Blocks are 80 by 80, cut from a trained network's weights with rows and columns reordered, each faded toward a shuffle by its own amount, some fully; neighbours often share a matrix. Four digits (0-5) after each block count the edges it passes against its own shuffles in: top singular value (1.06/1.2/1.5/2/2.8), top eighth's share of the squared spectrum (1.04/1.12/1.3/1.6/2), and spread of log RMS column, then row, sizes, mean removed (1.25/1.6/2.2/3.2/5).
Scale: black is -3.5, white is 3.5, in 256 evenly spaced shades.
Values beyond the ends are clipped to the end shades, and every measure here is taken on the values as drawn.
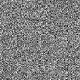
3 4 2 1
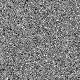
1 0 0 0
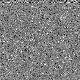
2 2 0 1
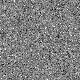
0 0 0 0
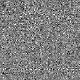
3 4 2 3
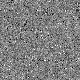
2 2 0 0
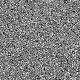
0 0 0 0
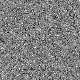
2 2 0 1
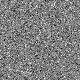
1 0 0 0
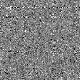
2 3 2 2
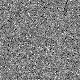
0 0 0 0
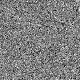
2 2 0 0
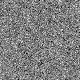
0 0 0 0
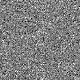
3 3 1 1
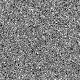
2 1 0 0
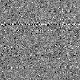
3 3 1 2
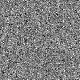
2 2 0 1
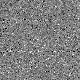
2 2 0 1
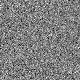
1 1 0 0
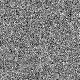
1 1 0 0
